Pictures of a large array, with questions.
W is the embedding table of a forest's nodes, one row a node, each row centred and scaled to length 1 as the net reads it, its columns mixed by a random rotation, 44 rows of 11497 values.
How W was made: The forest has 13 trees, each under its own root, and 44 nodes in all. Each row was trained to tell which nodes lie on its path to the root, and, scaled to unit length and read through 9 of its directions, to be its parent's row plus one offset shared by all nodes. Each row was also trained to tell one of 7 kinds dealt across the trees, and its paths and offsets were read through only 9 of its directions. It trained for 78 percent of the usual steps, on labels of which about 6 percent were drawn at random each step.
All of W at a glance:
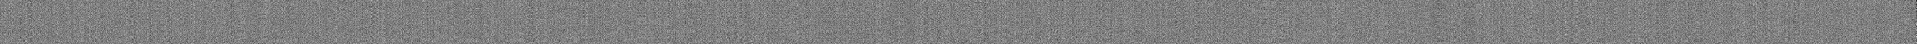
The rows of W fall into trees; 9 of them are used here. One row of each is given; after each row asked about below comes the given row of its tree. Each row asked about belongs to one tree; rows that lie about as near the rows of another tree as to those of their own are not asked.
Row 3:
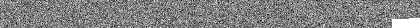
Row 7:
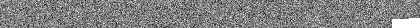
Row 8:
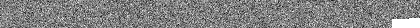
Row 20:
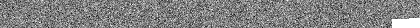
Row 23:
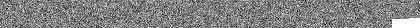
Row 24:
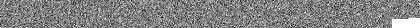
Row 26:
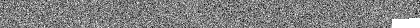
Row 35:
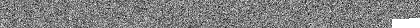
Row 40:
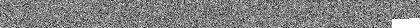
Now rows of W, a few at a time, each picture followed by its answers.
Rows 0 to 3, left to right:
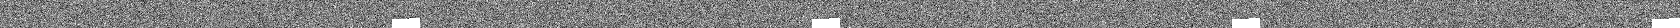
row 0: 8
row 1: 26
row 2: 24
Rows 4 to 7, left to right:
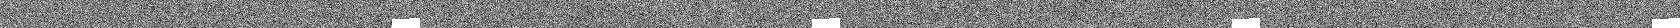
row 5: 40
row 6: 20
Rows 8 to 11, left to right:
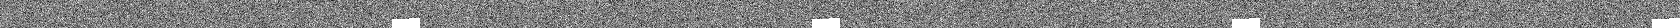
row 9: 23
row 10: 26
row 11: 20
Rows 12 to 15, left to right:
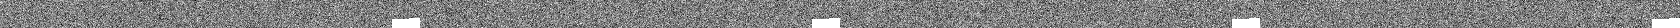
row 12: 8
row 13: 8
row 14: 24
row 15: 3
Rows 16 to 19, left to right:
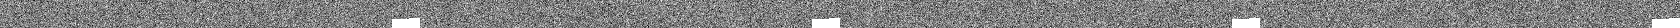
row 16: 8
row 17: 40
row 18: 24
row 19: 23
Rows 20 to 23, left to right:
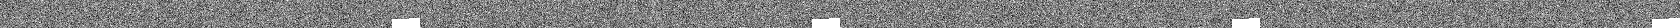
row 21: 7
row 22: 7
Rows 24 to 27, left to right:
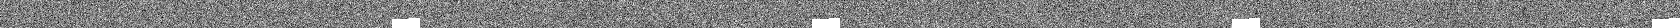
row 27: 7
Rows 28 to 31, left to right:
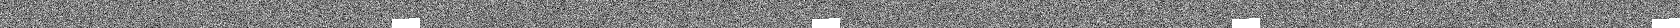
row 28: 26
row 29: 23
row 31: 20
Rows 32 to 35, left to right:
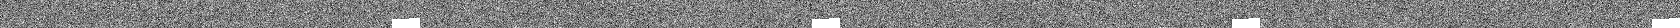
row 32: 20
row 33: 40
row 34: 7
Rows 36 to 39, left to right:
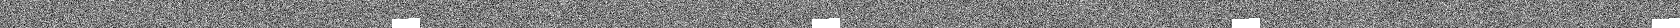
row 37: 24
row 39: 26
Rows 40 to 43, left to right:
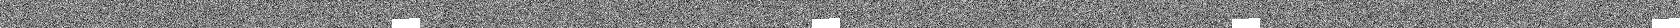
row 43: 24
